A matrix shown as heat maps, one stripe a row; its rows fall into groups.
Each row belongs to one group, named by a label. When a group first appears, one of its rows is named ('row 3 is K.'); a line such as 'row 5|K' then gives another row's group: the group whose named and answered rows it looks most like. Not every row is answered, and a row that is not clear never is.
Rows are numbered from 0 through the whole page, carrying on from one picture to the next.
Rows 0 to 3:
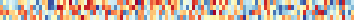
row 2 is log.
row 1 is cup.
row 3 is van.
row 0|cup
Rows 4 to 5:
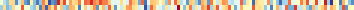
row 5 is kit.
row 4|cup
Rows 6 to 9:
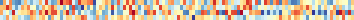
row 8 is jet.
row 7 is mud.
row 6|cup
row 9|van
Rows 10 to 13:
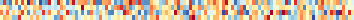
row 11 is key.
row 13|key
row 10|kit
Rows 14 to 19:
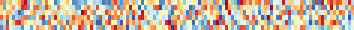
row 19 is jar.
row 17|log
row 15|jet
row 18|kit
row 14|jet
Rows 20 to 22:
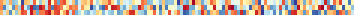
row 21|log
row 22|jet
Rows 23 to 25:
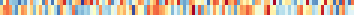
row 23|cup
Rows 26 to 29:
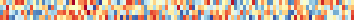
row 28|cup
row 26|kit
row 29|log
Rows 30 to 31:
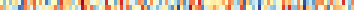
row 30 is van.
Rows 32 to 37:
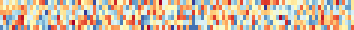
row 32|jar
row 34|key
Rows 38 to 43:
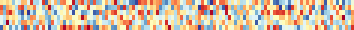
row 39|jet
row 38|log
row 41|van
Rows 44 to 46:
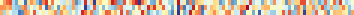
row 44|mud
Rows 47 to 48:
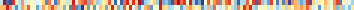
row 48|mud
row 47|kit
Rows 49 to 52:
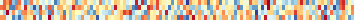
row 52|key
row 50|log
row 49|key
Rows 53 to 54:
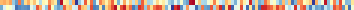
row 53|mud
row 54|jar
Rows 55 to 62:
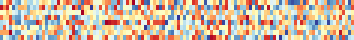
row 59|jar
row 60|kit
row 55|cup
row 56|log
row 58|mud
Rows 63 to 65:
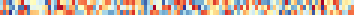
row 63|kit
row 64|cup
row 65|jet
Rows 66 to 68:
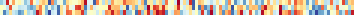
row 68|jar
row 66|van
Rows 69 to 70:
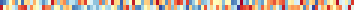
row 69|jar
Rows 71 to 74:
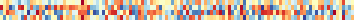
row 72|log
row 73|jar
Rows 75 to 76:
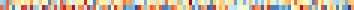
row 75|van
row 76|log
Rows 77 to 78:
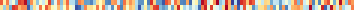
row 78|jet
